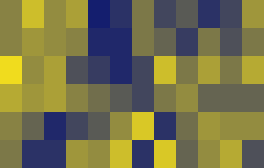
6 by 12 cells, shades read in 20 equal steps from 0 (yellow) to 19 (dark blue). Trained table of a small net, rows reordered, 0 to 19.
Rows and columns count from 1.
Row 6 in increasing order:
2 3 5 7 8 8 10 12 14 17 17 17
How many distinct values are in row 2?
8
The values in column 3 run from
6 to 18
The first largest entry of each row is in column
5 5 6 7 3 2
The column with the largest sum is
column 5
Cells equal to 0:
1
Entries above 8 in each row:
8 10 6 8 7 6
